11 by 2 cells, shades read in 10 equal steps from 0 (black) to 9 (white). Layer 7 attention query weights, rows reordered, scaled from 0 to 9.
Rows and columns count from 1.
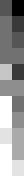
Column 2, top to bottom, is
0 2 3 4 2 5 4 5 6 6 8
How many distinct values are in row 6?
1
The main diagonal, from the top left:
3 2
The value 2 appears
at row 2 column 2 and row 5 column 2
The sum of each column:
71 45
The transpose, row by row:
3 4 4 4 7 5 9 9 8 9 9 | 0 2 3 4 2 5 4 5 6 6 8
